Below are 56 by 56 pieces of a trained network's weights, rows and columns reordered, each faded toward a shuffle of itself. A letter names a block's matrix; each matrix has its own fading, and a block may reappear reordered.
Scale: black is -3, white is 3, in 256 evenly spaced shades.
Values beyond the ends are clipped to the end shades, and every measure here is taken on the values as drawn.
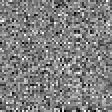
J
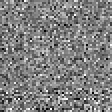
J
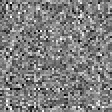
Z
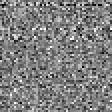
J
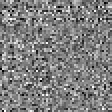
J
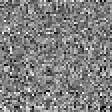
Z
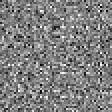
J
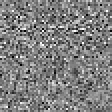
J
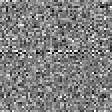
J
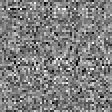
Z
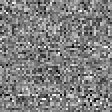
Z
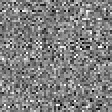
J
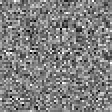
Z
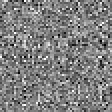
Z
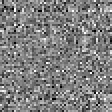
J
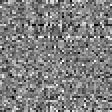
J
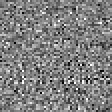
J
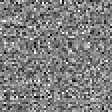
Z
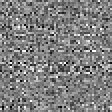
J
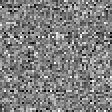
J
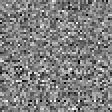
Z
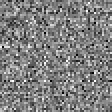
Z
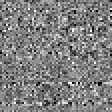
J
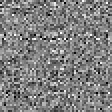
Z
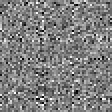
Z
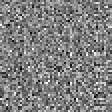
Z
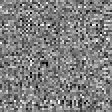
Z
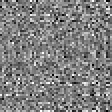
J
